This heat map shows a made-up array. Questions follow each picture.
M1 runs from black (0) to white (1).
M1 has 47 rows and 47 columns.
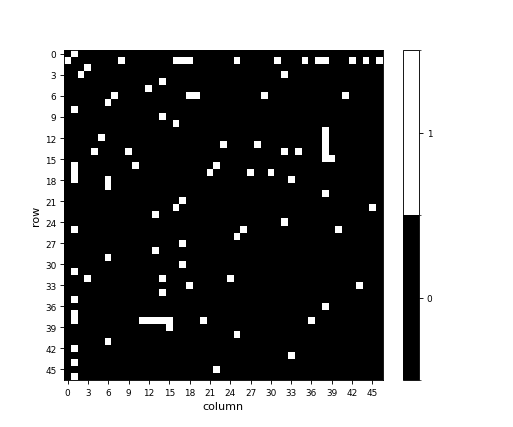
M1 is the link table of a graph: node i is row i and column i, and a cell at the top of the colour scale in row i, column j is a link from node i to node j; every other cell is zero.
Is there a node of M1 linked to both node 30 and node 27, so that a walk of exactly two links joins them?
yes
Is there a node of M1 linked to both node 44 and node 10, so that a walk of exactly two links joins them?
no
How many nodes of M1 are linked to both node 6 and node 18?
0
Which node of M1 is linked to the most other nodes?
node 1
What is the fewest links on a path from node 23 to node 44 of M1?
4
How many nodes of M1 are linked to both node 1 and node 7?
0
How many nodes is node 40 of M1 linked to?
1
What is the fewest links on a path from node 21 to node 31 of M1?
3
